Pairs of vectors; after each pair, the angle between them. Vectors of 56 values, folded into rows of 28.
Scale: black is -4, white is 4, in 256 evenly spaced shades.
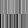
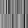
orthogonal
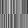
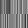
partly opposed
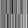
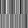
orthogonal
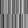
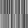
partly opposed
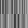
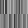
partly aligned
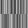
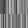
orthogonal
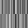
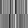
nearly opposite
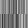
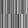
partly aligned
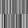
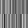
nearly parallel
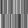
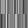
orthogonal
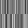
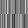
nearly opposite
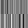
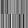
nearly parallel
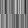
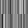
orthogonal
